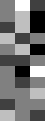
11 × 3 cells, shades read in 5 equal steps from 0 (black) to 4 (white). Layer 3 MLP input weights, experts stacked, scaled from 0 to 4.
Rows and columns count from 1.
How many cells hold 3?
6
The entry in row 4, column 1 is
3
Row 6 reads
1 1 2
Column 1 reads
2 2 1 3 2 1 2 2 2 1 3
